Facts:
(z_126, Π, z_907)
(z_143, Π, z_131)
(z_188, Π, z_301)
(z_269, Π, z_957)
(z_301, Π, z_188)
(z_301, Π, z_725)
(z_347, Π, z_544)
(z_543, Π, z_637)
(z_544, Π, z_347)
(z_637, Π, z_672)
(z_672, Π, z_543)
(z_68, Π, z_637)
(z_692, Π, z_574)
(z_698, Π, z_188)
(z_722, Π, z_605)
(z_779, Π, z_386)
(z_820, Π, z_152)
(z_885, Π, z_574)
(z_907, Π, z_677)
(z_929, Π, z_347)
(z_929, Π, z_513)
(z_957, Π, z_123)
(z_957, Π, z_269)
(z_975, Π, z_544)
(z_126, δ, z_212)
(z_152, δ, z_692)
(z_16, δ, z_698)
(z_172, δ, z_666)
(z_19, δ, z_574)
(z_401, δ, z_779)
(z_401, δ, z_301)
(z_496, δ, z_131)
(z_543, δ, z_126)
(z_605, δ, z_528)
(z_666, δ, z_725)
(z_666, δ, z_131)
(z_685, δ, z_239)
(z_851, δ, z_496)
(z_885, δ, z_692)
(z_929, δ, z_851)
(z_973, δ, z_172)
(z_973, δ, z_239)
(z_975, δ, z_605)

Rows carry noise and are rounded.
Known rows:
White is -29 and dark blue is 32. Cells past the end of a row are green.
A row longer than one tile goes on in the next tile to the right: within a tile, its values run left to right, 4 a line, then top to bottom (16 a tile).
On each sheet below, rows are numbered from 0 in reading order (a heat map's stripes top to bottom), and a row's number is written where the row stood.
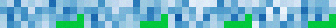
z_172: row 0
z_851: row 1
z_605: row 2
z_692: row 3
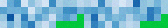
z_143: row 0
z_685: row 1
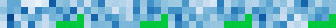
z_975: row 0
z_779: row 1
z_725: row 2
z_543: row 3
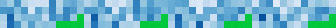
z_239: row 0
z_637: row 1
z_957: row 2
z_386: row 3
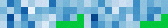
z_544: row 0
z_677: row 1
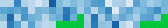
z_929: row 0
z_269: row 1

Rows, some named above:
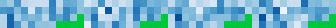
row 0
z_239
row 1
z_885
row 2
z_528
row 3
z_544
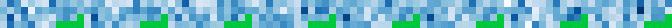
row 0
z_544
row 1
z_528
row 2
z_401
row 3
z_301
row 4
z_126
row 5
z_126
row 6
z_16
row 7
z_574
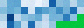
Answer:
z_975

